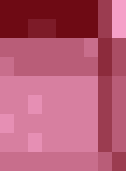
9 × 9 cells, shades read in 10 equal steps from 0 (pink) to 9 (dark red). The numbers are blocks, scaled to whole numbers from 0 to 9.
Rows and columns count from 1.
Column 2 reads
9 9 4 4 2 2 2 2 3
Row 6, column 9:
4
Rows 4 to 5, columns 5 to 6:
4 4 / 2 2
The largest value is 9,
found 12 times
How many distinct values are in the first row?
3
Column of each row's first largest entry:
1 1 8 8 8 8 8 8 9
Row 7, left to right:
1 2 2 2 2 2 2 6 4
